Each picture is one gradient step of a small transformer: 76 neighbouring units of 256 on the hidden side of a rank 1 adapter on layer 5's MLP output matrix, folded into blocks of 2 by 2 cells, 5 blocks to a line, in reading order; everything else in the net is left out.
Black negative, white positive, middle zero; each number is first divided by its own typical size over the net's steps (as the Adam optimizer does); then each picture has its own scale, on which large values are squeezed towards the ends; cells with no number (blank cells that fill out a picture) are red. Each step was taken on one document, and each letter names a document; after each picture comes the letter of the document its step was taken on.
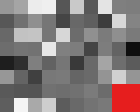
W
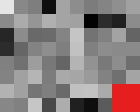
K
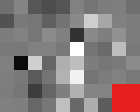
K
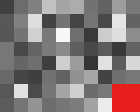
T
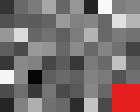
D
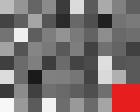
D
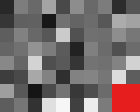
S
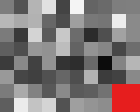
W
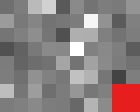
K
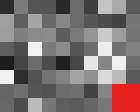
T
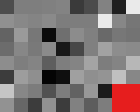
S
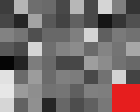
D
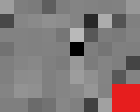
K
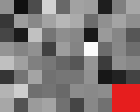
W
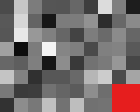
D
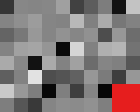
S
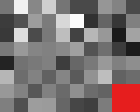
W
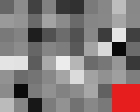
T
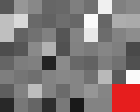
D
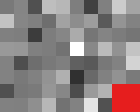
K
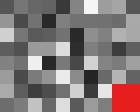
S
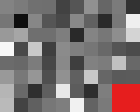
D
